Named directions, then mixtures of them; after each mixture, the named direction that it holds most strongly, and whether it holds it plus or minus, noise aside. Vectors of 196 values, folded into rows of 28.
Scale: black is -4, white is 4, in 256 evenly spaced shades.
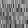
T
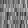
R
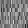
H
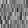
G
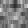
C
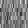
R, plus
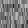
T, plus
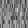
G, minus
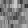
C, minus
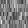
G, minus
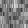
C, minus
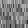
T, plus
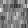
C, plus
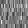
G, minus
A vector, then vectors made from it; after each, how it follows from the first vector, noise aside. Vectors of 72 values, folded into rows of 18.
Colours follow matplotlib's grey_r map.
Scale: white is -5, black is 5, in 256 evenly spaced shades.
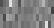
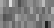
sign-scrambled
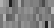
negated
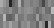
negated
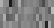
negated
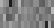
negated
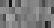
sign-scrambled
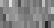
sign-scrambled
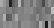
negated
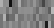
negated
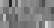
sign-scrambled
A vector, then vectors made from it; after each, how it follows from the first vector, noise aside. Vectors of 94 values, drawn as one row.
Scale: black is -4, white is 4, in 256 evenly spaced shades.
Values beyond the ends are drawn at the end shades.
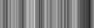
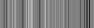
partly zeroed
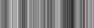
wrapped around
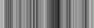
wrapped around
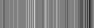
partly zeroed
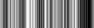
scaled up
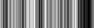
scaled up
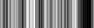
scaled up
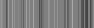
partly zeroed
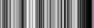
scaled up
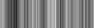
wrapped around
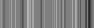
partly zeroed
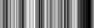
scaled up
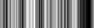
scaled up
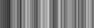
wrapped around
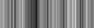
wrapped around
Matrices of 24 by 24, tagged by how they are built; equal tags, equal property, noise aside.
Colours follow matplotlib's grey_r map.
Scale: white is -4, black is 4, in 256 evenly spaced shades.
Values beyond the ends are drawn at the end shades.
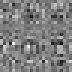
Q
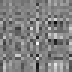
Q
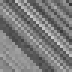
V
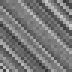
V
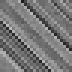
V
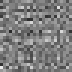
Q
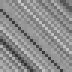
V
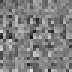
Q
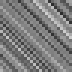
V
